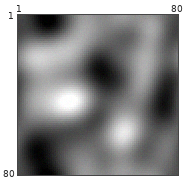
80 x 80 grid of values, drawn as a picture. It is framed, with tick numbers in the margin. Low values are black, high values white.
There are no lone odd cells. No row or column stands out. The middle left is the ninth with the highest average. The texture varies smoothly and slowly. No overall slope runs across the table. The histogram is bell-shaped.
